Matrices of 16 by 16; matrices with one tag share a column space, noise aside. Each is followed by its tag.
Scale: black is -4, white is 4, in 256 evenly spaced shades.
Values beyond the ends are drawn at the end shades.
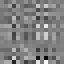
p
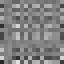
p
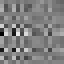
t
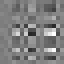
t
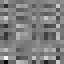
p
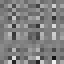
p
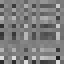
p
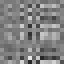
p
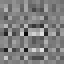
t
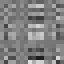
p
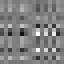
t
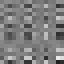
p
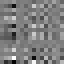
p
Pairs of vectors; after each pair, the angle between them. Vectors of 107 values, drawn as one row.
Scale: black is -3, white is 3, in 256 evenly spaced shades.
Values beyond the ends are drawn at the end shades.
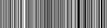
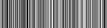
partly opposed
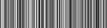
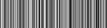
nearly parallel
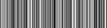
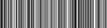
partly opposed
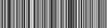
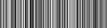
nearly opposite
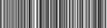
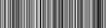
partly aligned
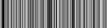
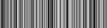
partly aligned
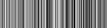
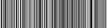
orthogonal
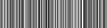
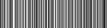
partly aligned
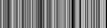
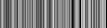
nearly parallel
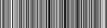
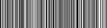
partly aligned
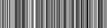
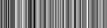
nearly opposite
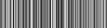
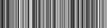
orthogonal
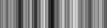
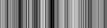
nearly parallel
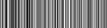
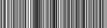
partly opposed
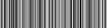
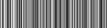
partly opposed
